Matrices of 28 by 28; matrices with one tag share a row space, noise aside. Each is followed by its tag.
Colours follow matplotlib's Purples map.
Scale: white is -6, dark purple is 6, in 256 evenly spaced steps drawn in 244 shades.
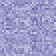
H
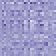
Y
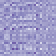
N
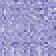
Y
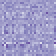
H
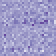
Y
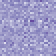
Y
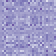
H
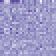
N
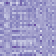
N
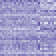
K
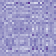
H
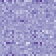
H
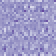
Y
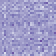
Y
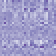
Y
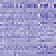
K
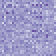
H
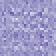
Y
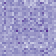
Y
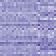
K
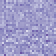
H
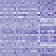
K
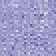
Y
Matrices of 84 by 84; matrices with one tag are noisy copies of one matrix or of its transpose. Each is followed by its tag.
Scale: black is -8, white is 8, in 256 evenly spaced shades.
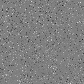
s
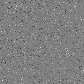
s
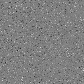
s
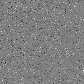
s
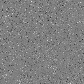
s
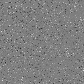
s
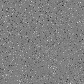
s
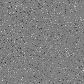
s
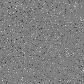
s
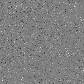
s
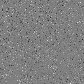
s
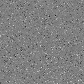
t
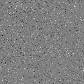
s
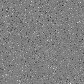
s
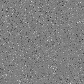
s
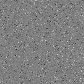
t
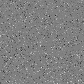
t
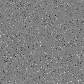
t
